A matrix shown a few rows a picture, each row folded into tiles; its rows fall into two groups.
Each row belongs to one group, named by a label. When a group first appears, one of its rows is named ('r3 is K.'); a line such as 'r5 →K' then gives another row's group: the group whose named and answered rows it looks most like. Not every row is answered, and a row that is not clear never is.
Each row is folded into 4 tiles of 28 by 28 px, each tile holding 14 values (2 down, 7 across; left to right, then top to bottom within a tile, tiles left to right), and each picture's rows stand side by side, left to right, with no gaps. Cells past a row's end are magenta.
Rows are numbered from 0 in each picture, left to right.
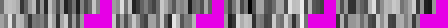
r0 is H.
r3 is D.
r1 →H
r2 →D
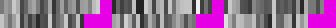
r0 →H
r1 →D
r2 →H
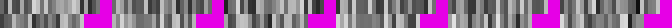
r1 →H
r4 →H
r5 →H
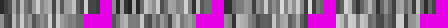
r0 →D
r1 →D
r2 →D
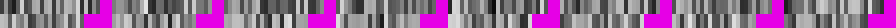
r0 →D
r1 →H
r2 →H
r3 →H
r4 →H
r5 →D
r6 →H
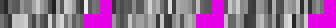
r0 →D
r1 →D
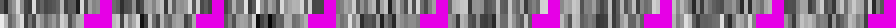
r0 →H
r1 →D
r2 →D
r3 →H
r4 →H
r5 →H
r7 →D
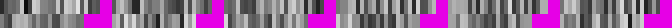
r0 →D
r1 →H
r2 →D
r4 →H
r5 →H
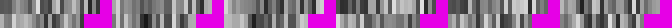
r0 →D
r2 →H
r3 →D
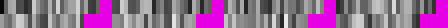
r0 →D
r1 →H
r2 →H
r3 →D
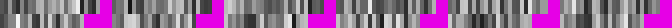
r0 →D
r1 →D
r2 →H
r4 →H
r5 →H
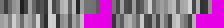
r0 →H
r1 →D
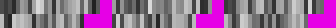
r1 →D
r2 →D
